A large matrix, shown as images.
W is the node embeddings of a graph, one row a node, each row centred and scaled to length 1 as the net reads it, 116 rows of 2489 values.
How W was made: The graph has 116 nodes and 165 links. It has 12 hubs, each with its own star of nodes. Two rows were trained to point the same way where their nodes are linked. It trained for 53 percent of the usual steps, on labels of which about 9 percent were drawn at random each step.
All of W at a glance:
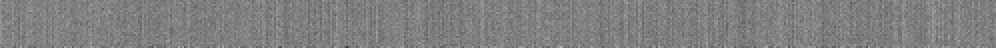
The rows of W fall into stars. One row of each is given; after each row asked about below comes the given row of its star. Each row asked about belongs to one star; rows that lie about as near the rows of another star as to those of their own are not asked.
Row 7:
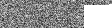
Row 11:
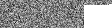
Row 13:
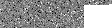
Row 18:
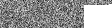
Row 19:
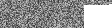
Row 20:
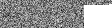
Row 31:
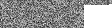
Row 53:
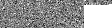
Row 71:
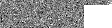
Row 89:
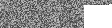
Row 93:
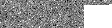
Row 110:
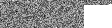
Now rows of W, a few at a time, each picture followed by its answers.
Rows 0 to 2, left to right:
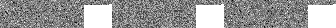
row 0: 89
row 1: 31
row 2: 20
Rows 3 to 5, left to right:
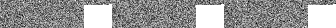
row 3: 20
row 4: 93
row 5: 11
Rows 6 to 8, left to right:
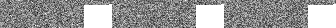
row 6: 110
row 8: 7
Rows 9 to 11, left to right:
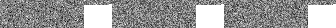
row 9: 53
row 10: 18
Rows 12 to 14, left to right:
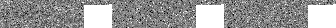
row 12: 89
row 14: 13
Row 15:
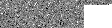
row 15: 11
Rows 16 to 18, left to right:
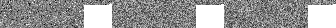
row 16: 93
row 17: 11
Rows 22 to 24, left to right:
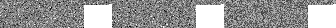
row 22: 53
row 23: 11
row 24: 71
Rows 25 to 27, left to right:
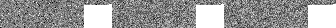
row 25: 11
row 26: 31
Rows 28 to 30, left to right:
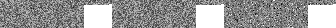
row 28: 53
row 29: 18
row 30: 53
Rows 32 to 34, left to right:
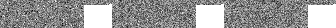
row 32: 89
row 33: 31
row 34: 31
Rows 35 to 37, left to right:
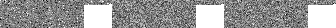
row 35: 71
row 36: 93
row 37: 89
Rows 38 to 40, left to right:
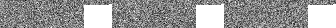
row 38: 31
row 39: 18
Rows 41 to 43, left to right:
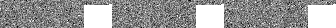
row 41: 89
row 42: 7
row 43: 89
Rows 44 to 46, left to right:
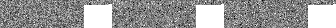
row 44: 71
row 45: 93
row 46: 31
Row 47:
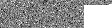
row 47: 20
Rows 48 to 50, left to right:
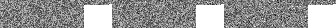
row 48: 13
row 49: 110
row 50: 110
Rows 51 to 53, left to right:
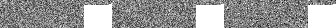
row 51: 53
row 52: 7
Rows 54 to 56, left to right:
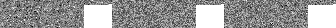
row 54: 110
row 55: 110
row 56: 110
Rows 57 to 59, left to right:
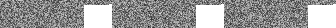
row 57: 11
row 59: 20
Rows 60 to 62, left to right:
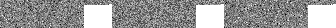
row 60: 11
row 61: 71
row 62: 20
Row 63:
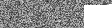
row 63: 110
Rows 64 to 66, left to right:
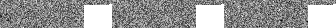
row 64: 31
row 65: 93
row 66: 7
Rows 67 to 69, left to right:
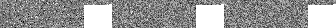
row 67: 20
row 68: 31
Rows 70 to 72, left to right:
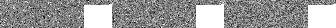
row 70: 13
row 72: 7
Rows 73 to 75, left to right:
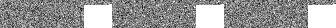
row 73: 19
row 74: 110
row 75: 19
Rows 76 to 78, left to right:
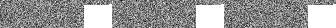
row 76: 11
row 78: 89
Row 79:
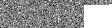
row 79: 18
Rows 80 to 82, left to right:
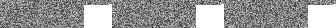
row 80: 53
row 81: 7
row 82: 18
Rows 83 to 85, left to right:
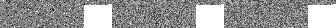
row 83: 110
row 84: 71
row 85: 53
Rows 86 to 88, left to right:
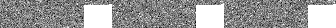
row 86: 53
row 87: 71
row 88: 7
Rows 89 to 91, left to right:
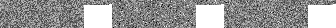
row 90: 18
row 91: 93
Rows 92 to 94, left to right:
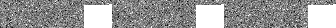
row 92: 31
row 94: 89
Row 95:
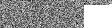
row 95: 18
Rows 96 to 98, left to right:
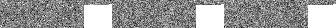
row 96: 53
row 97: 89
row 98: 89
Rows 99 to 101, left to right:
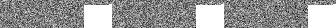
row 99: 11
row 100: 53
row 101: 18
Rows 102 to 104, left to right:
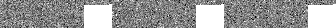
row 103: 71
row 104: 93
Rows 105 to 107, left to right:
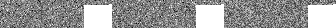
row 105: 89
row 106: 19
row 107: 13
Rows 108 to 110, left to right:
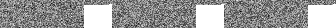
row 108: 53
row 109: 7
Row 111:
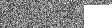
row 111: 31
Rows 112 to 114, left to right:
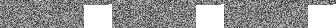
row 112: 93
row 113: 13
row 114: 110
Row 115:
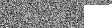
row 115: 20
